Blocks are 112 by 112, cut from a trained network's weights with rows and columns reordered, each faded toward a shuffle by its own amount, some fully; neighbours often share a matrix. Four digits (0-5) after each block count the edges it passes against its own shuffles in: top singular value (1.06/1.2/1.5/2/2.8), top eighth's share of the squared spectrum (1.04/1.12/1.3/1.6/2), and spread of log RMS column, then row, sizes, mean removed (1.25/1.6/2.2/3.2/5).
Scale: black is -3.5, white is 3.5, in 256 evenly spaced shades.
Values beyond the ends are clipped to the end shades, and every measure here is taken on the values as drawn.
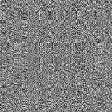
4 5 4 2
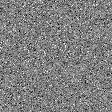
0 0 0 0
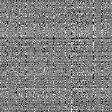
4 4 4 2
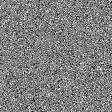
0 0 0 0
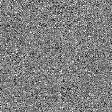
3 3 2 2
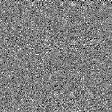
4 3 2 2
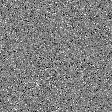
0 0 0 0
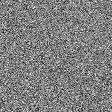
0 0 0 0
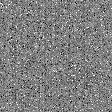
2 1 0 0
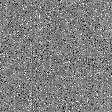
1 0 0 0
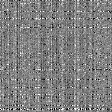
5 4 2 4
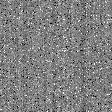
2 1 0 1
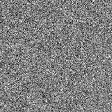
3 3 1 0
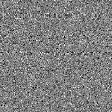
3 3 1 2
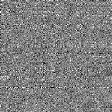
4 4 2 3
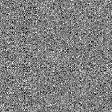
3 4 2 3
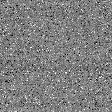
1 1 0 0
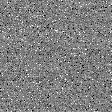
1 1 1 0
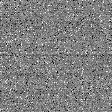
2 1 2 0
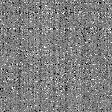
3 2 0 2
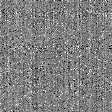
3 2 1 2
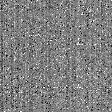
3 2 0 2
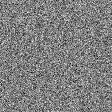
2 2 0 0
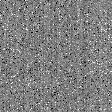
2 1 0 1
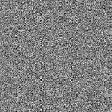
4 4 2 1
